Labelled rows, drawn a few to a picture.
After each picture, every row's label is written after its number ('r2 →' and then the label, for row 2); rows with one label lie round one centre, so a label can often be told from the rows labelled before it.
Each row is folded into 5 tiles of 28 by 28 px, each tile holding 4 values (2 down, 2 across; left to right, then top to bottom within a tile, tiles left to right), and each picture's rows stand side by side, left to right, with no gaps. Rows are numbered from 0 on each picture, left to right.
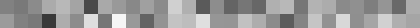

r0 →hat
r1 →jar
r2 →jar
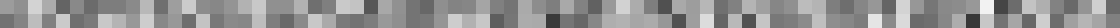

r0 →jar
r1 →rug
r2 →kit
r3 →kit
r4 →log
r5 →rug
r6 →kit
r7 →rug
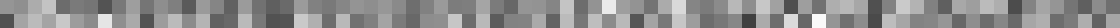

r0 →jar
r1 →kit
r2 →kit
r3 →kit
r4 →rug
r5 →hat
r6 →log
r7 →log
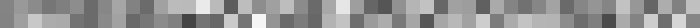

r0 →kit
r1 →hat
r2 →log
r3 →jar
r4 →hat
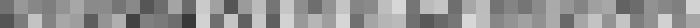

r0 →kit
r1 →hat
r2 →rug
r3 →log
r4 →jar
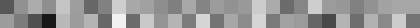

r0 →hat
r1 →rug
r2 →hat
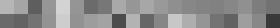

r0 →log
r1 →kit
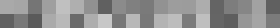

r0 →log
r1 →kit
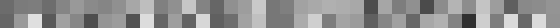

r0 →kit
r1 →rug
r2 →kit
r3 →hat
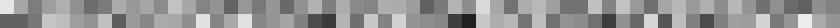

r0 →log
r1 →jar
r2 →hat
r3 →hat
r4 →hat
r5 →jar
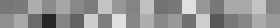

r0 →hat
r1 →rug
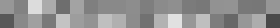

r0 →jar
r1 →kit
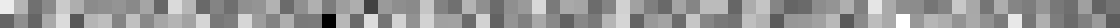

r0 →log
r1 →jar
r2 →hat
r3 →rug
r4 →log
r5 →log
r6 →jar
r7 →kit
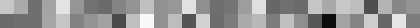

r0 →log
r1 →rug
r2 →hat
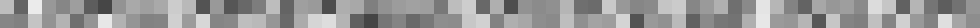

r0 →jar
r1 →jar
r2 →kit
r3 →jar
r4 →rug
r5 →log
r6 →jar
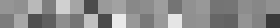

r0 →hat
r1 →kit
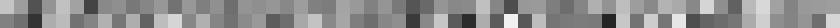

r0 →log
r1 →kit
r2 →kit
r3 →hat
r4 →hat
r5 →log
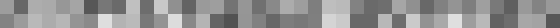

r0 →jar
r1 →kit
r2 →log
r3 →kit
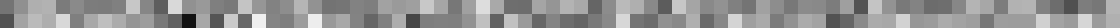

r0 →jar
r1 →hat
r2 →kit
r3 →log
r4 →log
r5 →kit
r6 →jar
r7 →jar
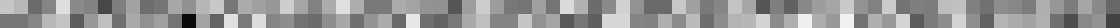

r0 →log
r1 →hat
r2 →log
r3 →log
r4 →log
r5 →jar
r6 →rug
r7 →kit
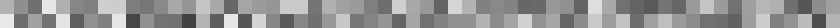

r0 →rug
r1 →hat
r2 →log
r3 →jar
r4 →jar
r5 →log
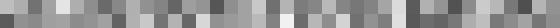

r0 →log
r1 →rug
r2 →rug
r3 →log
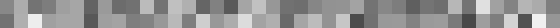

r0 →kit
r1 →jar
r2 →kit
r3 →hat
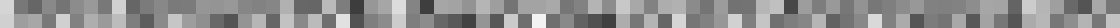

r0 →rug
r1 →kit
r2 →rug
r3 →hat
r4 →hat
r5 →kit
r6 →kit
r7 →log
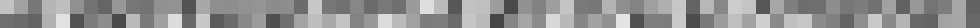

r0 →log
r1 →kit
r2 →jar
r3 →log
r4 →rug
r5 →jar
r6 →kit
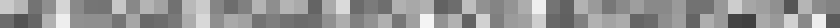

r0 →log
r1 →log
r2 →log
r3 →rug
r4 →kit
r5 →hat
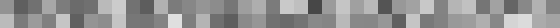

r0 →rug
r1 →kit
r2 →log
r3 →jar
